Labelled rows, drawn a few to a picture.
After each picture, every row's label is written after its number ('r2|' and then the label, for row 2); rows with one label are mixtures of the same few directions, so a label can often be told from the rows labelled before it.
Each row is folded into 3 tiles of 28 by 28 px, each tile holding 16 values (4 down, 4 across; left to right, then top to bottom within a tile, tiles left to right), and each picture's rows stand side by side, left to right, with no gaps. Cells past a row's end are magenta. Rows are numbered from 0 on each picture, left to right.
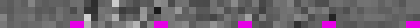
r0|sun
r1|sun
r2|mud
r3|mud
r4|mud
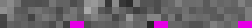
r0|sun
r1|sun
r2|mud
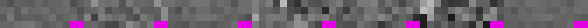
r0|mud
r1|mud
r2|mud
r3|sun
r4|mud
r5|sun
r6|mud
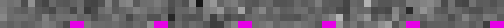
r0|sun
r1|sun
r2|sun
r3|mud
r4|sun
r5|sun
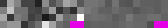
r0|mud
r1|sun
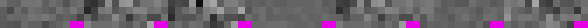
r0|mud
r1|sun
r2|sun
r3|mud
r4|sun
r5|sun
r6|sun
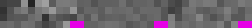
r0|sun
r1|mud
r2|sun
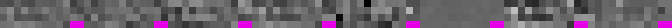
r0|mud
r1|mud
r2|mud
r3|mud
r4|sun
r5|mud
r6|mud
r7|sun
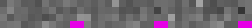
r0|mud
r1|sun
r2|sun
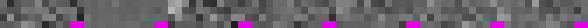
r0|mud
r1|sun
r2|sun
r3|mud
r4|sun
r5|mud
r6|sun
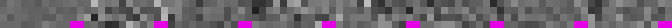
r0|mud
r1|mud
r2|sun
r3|sun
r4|sun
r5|mud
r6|mud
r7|sun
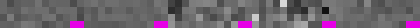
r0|mud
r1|mud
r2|sun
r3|sun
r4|sun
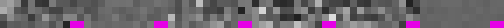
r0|sun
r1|sun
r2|sun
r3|mud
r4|mud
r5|mud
